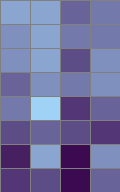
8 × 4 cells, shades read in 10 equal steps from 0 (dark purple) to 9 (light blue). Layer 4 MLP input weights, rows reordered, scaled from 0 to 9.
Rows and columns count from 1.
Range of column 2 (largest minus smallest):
6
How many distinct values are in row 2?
3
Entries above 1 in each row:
4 4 4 4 4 4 2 3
